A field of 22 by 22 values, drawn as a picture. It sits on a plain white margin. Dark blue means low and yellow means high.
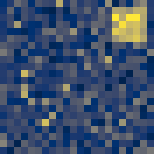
The values are skewed, with a long tail toward high values. The top right is the ninth with the highest average. No regular stripes run through it. In the top right lies a patch that is higher than the rest.
